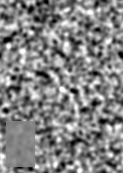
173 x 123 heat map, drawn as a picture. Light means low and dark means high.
Stripes: none. Odd patch: calmer, in the bottom left. Calmest part: bottom left. Mirror symmetry: none. Lone odd cells: none. Average level on the scale: 50%. Odd rows or columns: none.
